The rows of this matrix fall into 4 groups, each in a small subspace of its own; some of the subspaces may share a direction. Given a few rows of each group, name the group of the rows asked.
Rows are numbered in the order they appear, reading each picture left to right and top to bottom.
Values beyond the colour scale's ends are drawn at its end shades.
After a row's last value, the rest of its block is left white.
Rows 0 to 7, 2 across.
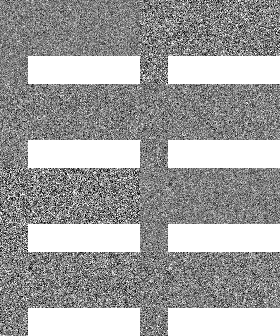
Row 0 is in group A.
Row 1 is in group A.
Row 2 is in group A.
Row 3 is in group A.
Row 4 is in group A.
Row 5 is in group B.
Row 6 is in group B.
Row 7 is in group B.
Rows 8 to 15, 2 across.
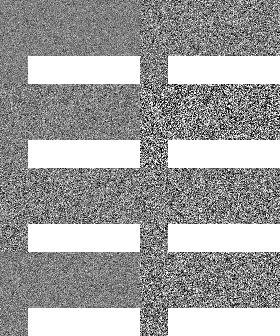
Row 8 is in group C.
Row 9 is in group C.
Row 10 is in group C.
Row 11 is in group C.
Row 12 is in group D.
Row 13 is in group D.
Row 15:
C
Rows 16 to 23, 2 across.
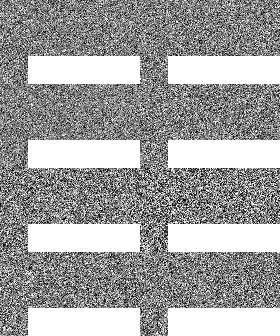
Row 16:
A
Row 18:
A
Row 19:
D
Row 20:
A
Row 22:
A
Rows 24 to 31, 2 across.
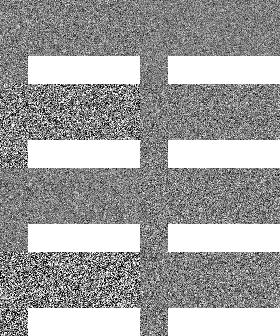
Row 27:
C
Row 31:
A
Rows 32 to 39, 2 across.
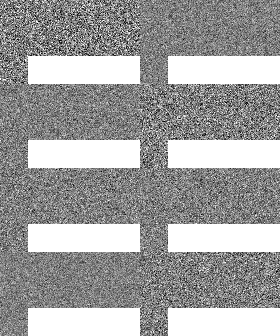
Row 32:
D
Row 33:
B
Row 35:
A
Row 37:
D
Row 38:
C
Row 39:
C
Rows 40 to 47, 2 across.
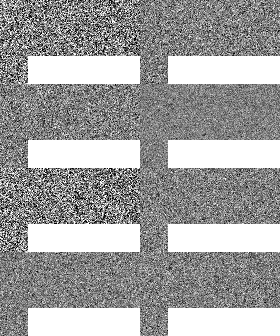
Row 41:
C
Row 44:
B
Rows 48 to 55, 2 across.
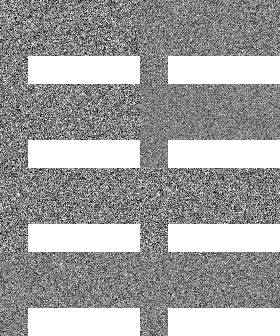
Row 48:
A
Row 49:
A
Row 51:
B
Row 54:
D
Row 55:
A
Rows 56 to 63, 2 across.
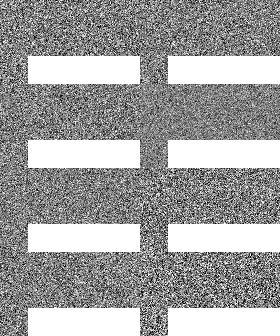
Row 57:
A
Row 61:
A
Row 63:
A
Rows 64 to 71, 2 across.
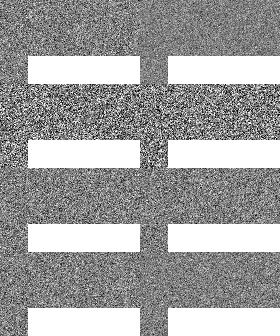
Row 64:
A
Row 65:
D
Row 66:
D
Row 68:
D
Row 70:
A
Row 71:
C
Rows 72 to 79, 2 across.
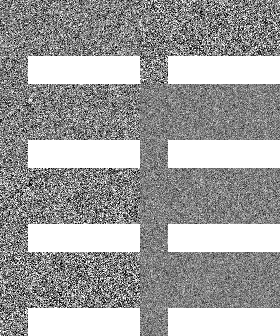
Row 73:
D
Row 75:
A
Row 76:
A
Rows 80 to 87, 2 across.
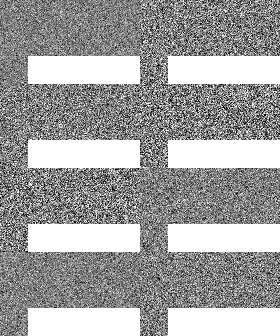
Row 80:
D
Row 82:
D
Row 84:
B
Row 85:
A
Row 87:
C
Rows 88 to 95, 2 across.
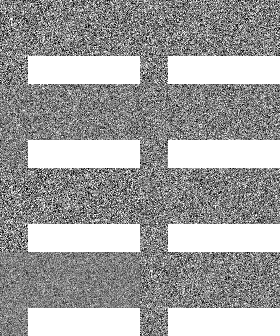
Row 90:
A
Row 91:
D
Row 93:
D
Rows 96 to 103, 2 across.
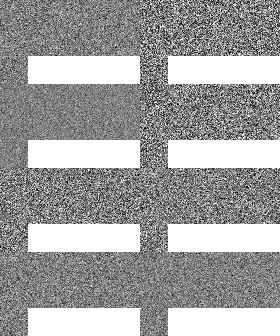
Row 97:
A
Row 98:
A
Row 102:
C
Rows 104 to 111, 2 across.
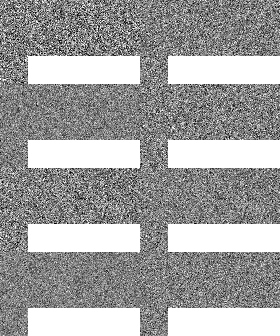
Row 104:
D
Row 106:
B
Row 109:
B
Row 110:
A
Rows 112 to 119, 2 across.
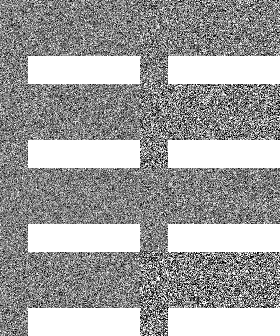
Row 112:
C
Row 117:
B
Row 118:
D
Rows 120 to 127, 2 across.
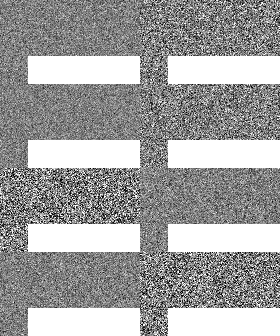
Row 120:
C
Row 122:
A
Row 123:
C
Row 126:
D
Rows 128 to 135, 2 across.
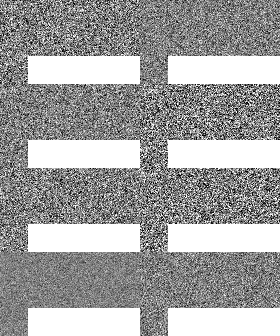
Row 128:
C
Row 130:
C
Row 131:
A
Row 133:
C
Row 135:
A
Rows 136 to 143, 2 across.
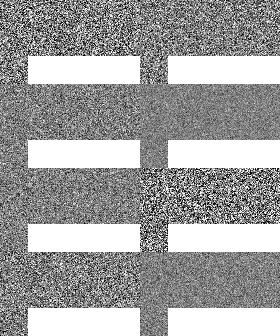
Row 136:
A
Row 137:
C
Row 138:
D
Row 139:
C
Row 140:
A
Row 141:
C
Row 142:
D
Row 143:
B
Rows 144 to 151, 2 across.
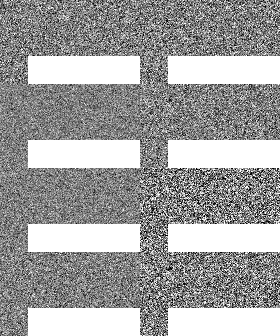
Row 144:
C
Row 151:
A
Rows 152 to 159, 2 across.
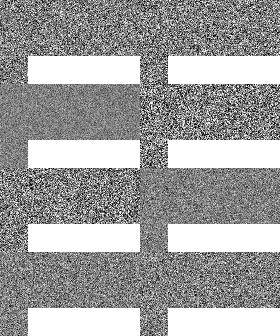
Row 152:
D
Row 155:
C
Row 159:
A
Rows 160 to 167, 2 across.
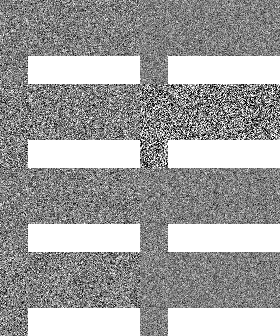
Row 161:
D
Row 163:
A
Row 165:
A
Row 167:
A
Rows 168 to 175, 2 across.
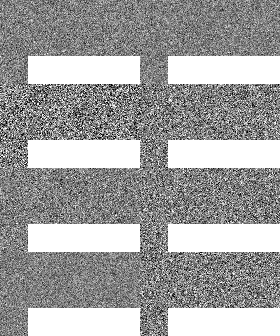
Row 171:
B
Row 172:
D
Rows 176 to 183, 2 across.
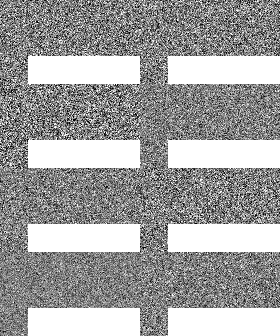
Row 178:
C
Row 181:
D
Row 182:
D
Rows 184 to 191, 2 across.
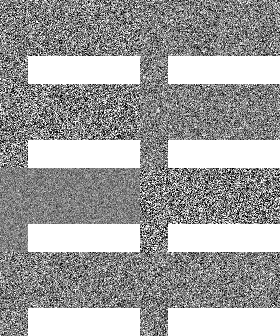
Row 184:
D
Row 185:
A
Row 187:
B
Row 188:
C
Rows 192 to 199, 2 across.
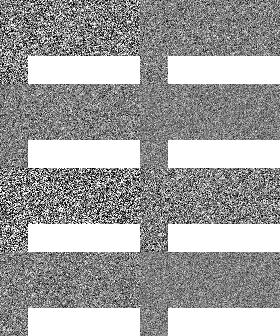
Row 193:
C
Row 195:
D
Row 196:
D
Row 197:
C
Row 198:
A
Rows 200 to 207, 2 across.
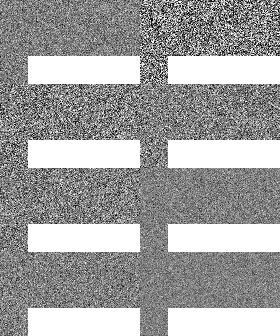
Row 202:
D
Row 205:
D
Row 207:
B
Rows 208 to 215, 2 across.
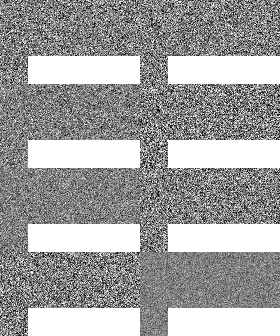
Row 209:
C
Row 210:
C
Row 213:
B
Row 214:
A
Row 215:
D
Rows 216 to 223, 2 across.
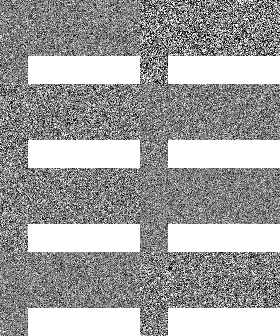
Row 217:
A
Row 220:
A
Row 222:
D
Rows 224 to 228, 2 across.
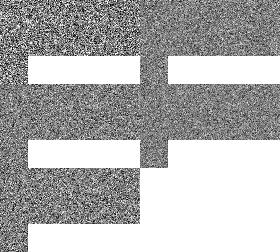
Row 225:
A
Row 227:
C
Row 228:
C
